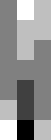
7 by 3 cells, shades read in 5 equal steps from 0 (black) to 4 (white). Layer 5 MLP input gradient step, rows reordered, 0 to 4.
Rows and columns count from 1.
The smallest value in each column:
2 0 2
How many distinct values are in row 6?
3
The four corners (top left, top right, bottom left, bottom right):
2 3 4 3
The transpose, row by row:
2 2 2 2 2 3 4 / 4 3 3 2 1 1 0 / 3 3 2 2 2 2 3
